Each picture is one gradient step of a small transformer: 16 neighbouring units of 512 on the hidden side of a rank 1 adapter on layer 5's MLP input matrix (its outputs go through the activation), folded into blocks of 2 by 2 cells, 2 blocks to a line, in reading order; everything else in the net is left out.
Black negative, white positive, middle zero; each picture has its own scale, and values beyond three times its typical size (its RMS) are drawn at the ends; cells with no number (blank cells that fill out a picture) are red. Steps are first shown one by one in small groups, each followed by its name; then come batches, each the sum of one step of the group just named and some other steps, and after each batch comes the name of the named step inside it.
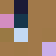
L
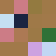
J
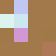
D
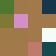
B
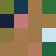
B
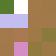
L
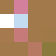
D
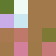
D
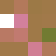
J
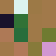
J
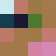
J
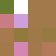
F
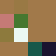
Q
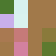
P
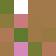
F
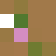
Q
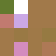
F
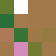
F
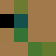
Q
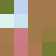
P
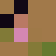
Q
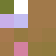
F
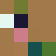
Q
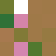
F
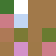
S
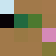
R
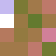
R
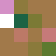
R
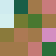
R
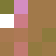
S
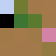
R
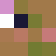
R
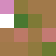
R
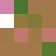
R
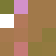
S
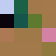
R
